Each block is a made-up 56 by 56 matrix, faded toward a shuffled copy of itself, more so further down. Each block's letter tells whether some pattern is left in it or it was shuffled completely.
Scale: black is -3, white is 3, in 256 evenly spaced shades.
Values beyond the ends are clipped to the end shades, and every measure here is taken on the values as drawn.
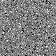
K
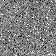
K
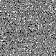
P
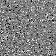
P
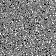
K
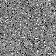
K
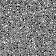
K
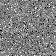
K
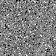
P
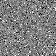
P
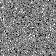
K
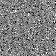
P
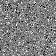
K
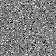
P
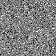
P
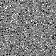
P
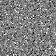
P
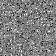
P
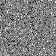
P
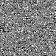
P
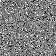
P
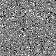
P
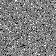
K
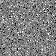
P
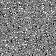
K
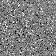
P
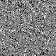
P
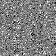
P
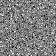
P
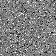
K
